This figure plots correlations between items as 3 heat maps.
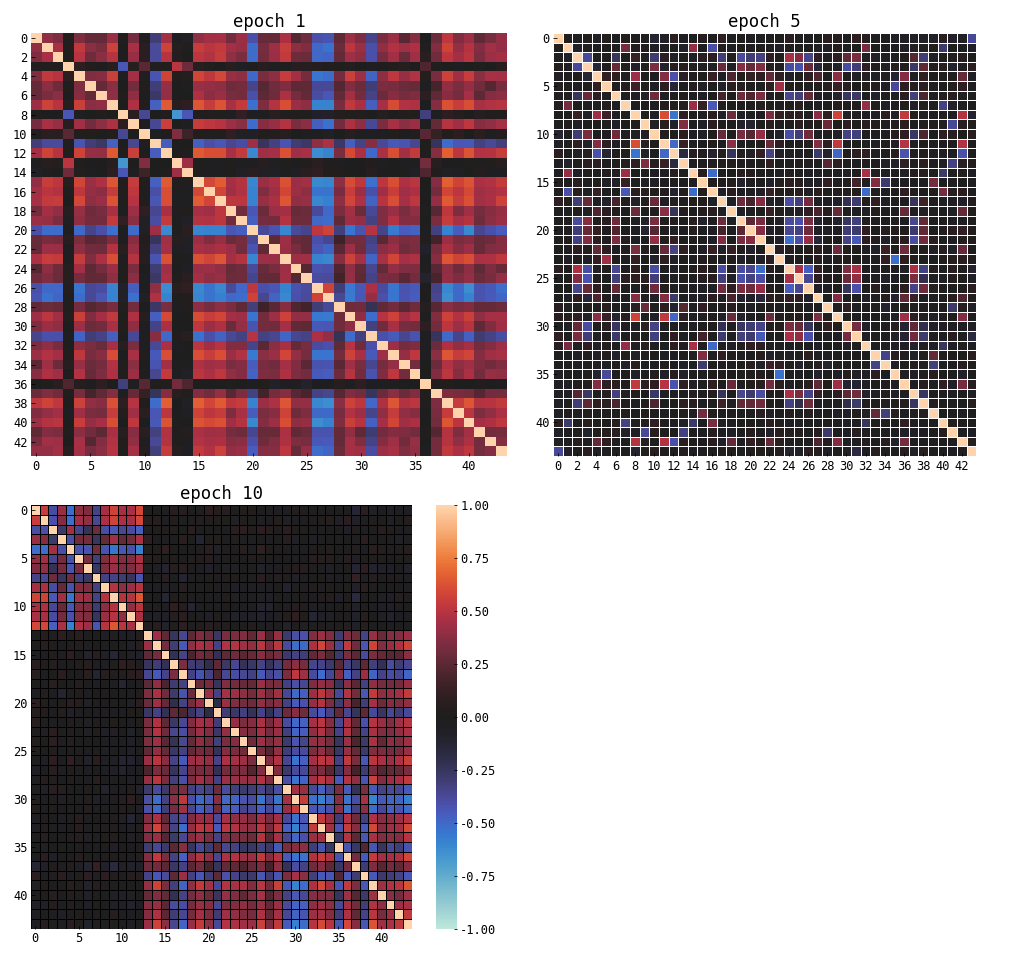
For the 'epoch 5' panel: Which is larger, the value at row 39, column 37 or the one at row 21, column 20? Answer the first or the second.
the second
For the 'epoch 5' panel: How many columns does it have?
44
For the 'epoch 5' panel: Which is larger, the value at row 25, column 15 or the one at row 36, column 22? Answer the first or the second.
the second
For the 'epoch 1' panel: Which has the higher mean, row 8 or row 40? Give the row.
40
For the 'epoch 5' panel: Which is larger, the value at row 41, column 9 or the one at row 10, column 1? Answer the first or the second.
the second
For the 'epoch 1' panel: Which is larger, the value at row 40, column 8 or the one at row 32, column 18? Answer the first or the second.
the second
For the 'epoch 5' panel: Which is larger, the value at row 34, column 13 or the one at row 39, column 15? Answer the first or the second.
the second
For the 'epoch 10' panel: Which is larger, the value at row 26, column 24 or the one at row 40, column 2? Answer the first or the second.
the first
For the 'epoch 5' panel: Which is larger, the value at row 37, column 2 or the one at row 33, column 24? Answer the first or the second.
the first
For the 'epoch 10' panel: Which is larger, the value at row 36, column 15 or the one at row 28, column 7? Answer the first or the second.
the first
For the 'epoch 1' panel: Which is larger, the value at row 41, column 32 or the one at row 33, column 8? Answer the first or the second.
the first
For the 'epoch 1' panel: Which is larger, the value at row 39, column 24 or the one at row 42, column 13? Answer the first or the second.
the first
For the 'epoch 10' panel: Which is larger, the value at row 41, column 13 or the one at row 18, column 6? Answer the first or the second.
the first
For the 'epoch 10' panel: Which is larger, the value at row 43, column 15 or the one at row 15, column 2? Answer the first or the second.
the first
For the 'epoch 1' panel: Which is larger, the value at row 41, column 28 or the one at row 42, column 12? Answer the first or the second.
the second
